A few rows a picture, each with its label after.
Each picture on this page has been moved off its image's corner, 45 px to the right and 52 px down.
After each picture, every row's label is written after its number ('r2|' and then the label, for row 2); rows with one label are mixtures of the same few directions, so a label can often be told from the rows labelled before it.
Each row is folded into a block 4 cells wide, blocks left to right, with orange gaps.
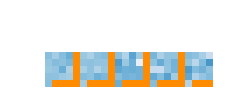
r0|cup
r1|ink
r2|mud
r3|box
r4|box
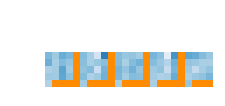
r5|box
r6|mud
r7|box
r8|mud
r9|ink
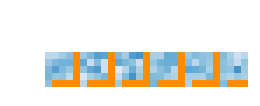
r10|ink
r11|box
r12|box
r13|cup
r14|box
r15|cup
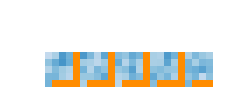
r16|cup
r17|cup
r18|box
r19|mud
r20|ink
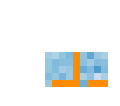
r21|ink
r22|ink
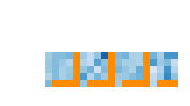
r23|box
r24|mud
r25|cup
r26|box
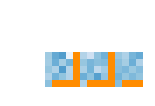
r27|mud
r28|ink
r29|mud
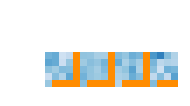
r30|mud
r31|box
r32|box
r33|ink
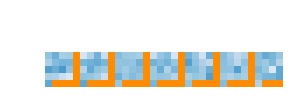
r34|ink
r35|cup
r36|box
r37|cup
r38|mud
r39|cup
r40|cup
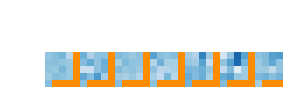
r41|mud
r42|box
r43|ink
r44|ink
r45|mud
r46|cup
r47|cup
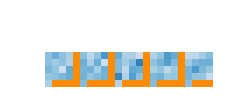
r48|cup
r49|mud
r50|box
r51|cup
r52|ink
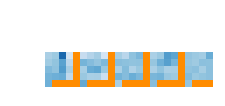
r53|mud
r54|cup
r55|ink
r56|cup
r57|mud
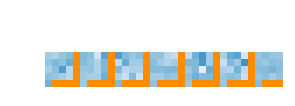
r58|cup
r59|mud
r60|ink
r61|cup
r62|cup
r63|mud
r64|ink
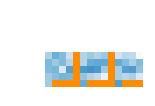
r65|cup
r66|ink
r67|cup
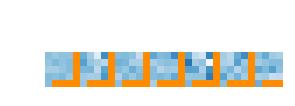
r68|box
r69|mud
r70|mud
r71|cup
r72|mud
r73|mud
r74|ink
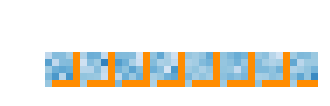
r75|ink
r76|mud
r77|mud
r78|cup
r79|mud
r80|cup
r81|cup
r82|ink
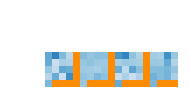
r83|ink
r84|ink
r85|ink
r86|mud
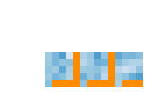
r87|mud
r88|mud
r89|ink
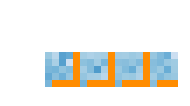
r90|mud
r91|cup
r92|cup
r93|mud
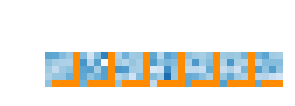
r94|ink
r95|mud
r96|box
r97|box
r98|box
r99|box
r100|ink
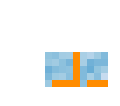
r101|box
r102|ink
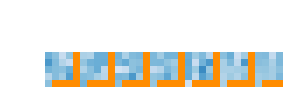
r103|mud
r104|cup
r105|box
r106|box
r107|box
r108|mud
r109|mud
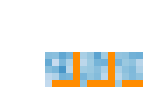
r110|box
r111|mud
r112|box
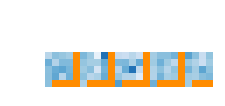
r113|ink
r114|mud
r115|cup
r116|box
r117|cup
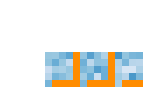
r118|box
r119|ink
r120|ink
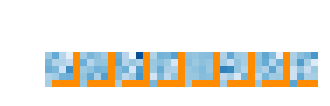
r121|cup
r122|ink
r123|mud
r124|box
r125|box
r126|box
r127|mud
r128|box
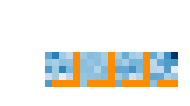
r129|ink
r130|cup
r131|ink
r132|cup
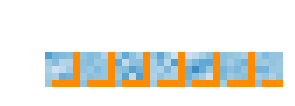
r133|ink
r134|mud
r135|ink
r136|mud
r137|ink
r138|box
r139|box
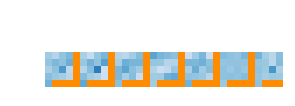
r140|cup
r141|cup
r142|ink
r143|ink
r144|cup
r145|cup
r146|cup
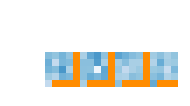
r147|box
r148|cup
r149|ink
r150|box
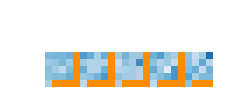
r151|cup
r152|cup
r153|mud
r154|cup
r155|mud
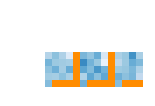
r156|cup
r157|mud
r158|mud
